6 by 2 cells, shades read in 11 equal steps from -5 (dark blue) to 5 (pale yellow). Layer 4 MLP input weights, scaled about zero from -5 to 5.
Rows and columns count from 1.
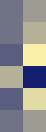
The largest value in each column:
2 5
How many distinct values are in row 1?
2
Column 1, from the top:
-1 -1 -2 2 -2 -1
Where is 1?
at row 1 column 2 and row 6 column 2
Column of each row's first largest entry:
2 2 2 1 2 2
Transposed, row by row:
-1 -1 -2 2 -2 -1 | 1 2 5 -5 4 1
